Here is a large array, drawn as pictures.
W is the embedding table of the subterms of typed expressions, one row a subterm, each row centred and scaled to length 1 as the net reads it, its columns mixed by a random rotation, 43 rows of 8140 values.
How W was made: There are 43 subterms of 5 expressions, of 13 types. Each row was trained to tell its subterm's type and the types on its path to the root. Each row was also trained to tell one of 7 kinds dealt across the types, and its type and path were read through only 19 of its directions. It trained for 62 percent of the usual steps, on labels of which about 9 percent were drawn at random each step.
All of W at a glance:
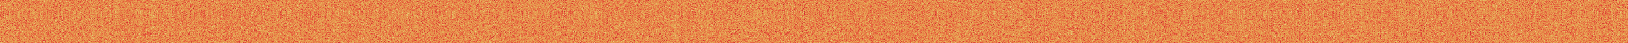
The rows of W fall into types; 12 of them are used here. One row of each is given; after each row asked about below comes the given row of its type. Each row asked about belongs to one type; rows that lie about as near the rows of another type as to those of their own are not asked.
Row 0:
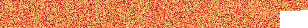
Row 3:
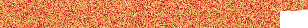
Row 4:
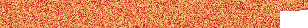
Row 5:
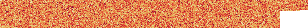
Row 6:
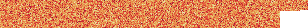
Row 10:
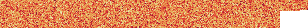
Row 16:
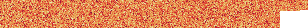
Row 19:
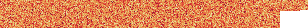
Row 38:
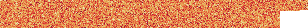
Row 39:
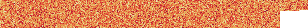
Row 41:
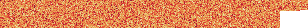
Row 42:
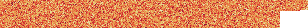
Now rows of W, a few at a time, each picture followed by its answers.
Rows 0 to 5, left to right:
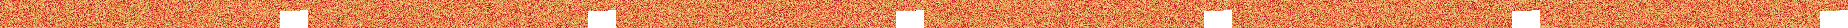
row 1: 42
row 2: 19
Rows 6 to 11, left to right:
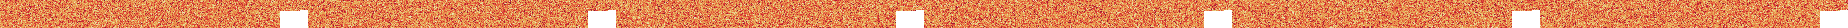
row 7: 3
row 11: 5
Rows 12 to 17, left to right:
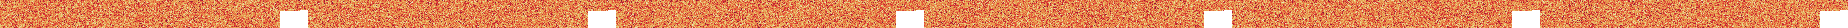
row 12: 3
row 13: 5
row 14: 3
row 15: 19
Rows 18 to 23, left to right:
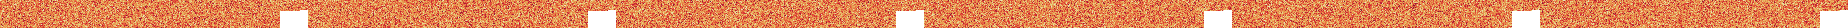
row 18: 4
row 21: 39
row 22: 42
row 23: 3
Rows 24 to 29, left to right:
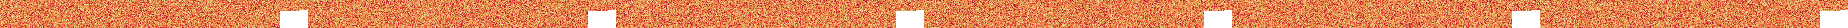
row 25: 38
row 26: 41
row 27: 19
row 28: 4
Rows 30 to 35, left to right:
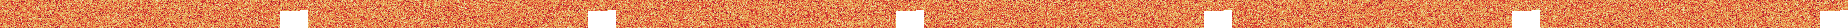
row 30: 38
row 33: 42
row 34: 42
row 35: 19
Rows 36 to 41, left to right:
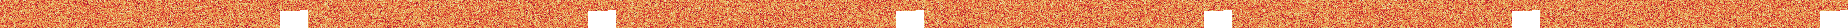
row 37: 6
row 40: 6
